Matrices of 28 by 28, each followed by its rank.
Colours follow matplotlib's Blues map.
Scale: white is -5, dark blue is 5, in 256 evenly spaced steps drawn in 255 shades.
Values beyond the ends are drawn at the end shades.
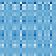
one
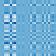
one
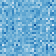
five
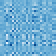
three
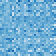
five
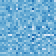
five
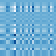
one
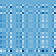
one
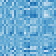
three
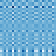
one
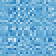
five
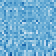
five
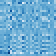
three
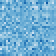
five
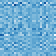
three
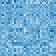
five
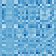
three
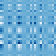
one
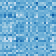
three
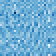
five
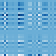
one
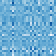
three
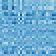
three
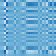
one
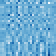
three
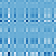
one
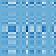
one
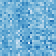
five
